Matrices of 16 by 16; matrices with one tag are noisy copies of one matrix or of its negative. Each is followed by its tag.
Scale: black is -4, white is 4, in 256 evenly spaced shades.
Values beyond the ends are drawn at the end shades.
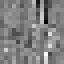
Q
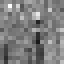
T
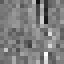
Q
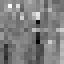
T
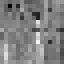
T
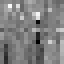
T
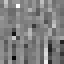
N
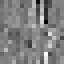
Q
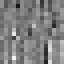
N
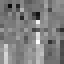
T
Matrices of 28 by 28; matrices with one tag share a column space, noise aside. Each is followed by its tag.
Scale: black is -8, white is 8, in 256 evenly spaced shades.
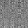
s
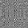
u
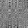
s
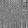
s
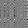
u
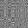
u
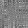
s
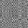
u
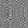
u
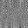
s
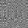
u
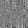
s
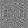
u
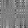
s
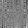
s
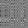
u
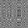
u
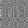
u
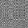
u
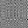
u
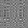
u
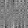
s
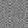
u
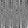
s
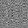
u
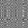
u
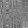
s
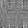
s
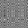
u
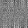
s
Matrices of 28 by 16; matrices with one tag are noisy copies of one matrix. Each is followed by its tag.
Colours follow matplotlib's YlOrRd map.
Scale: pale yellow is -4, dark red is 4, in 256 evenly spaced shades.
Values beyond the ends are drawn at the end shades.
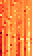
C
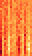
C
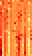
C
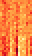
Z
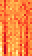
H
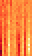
C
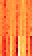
Z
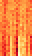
Z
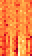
Z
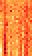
H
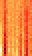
H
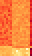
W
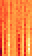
C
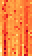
H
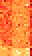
W
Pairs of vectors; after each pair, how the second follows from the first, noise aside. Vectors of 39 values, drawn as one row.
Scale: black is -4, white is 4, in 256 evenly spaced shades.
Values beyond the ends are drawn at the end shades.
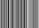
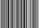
copied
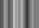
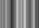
reversed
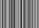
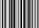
scaled up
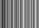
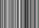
wrapped around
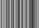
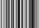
scaled up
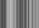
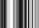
scaled up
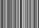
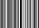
scaled up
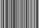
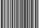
reversed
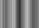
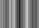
copied
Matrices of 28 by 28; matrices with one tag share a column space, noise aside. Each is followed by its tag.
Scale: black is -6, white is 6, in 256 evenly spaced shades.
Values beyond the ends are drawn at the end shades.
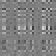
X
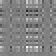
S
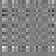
S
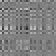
X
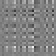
S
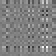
S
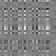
X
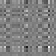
S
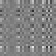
S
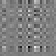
S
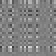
S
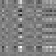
S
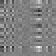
S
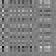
S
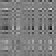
X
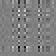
S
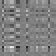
S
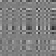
X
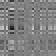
X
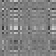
X
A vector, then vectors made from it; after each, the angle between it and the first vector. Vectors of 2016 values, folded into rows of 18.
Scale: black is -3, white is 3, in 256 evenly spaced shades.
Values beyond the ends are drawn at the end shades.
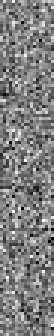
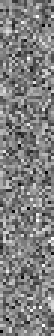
partly opposed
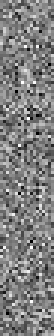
orthogonal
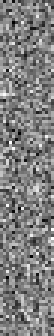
nearly opposite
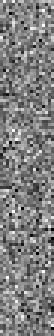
nearly parallel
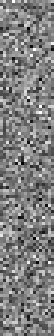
partly aligned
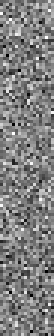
orthogonal
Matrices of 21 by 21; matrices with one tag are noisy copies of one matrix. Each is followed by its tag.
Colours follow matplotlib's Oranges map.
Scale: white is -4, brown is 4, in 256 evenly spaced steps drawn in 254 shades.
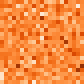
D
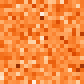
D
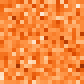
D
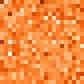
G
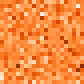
D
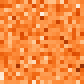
D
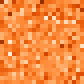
G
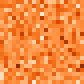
D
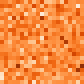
D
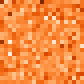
G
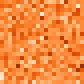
D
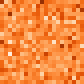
G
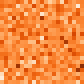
D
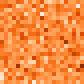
D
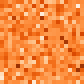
D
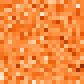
D
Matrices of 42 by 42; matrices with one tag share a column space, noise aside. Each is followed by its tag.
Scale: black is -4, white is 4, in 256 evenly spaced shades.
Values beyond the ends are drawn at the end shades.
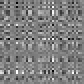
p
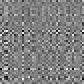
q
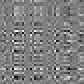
q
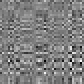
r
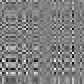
r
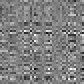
q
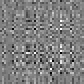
r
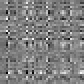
p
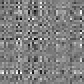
p
